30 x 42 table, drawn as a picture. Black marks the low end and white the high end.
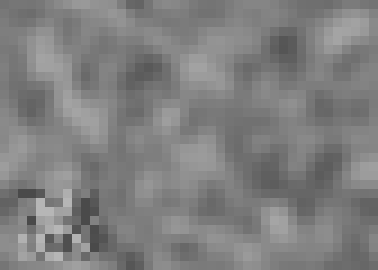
Grain: blotchy. Mirror symmetry: none. Odd patch: rougher, in the bottom left. Roughest part: bottom left.
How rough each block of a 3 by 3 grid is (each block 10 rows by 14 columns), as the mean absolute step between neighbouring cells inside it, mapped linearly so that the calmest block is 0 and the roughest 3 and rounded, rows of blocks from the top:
0 0 0 | 0 0 0 | 3 0 0
